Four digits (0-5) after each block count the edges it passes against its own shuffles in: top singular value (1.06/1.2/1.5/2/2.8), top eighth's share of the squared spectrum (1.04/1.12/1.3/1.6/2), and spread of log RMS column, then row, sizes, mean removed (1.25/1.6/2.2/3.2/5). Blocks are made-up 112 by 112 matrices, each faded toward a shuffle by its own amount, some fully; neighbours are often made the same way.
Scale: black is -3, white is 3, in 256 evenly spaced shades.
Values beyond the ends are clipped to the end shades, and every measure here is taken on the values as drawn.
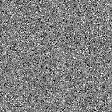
3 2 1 0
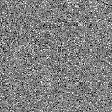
4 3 1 1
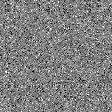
3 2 1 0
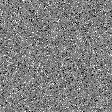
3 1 0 0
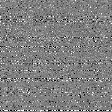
4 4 1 4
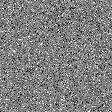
0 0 0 0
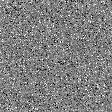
0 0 0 0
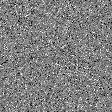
0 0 0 0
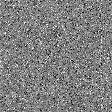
0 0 1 0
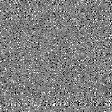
4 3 2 2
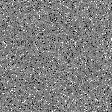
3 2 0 0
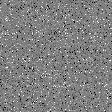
3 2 0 0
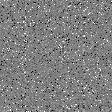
3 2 0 1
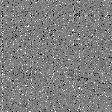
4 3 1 1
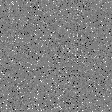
2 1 0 0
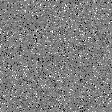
3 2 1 0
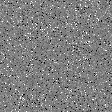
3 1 0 0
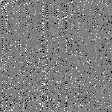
4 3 2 1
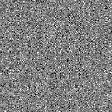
4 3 2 2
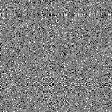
4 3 2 2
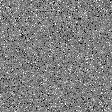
0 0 0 0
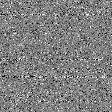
1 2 0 3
